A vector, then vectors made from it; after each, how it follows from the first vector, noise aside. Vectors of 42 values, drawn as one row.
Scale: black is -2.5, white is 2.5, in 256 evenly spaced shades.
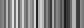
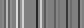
partly zeroed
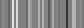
partly zeroed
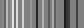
partly zeroed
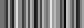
sign-scrambled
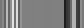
partly zeroed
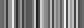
sign-scrambled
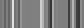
partly zeroed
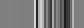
partly zeroed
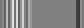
partly zeroed
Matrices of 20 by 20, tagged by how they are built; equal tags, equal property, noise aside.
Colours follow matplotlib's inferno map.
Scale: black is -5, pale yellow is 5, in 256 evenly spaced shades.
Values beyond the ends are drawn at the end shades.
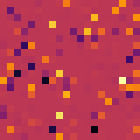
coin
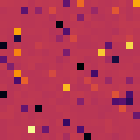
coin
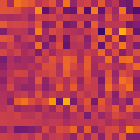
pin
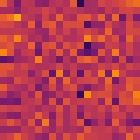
pin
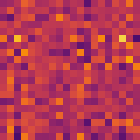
pin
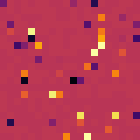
coin
